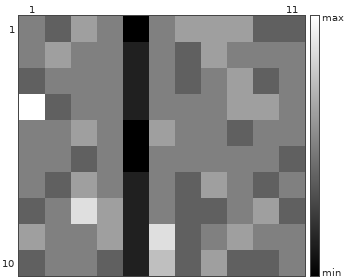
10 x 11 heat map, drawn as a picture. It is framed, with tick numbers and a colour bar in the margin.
The bottom middle is the roughest part. On average the colour sits 50% of the way up the scale. Column 5 stands out from the rest. There is no overall slope.
